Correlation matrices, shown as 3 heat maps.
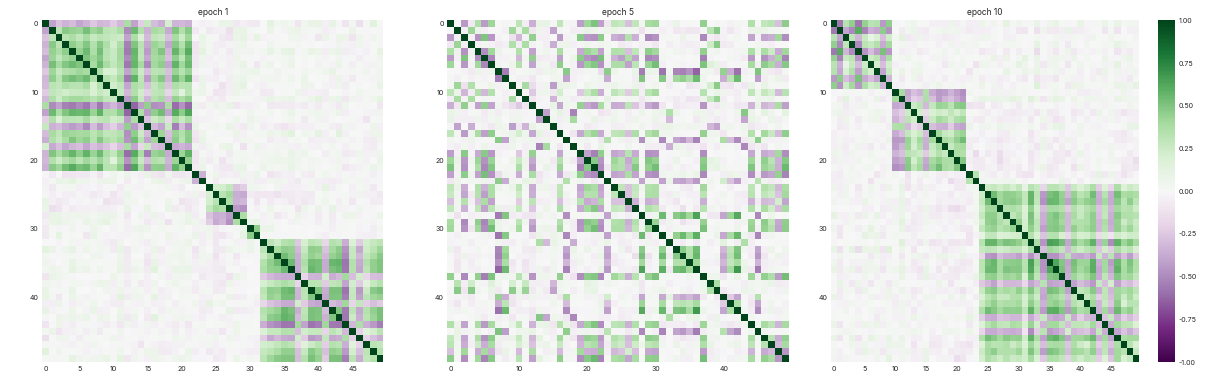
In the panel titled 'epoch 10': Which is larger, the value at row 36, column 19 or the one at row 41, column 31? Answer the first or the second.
the second
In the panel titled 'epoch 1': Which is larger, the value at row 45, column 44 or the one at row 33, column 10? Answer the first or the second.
the second
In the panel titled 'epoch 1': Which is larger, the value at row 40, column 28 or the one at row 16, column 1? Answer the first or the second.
the second
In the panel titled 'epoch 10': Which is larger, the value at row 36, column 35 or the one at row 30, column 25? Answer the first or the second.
the first
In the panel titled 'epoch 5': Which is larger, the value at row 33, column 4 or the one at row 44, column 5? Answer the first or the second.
the first
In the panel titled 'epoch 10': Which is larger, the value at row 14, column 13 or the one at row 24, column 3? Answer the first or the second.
the first
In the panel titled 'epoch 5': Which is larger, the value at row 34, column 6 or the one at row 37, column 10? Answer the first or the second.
the second
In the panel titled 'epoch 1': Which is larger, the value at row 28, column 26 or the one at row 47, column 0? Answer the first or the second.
the second
